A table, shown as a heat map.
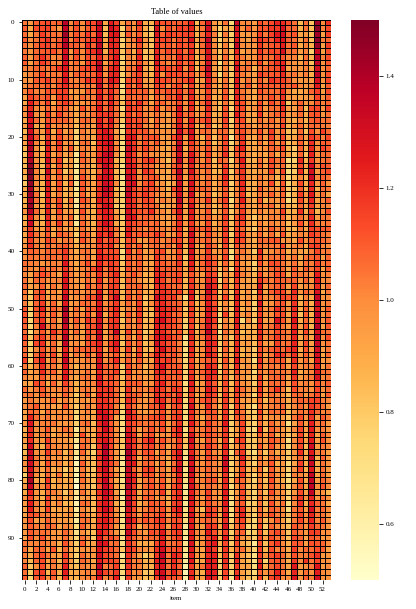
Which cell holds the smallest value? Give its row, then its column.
81, 9
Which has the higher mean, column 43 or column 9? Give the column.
43
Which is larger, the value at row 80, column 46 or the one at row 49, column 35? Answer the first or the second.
the second
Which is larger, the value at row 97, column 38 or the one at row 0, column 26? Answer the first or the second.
the second
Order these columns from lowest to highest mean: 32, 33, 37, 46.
46, 33, 37, 32
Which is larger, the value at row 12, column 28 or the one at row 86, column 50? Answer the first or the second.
the second
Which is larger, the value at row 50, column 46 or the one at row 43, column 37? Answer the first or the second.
the second
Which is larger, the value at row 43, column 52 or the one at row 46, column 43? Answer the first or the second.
the second
